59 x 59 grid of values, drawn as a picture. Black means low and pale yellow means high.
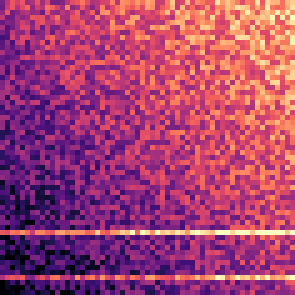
Ninth with the highest average: top right. Slope: up to the top right. Ninth with the lowest average: bottom left. Odd lines: rows 47 and 56. Mirror symmetry: none. Stripes: none. Histogram: bell-shaped.
